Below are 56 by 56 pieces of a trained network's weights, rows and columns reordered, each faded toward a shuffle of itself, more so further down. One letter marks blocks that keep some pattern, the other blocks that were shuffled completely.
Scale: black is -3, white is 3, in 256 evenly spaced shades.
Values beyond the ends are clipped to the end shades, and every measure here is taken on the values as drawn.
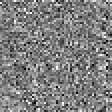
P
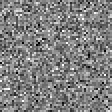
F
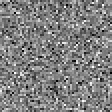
F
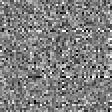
P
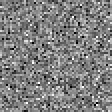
F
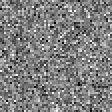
F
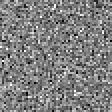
F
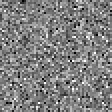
F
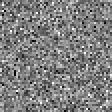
F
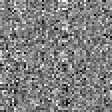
P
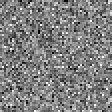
F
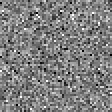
F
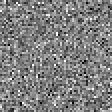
F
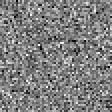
F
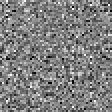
P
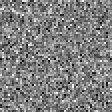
F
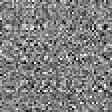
P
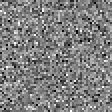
F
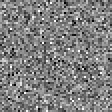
F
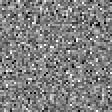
F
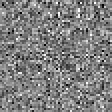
P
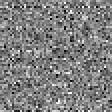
P
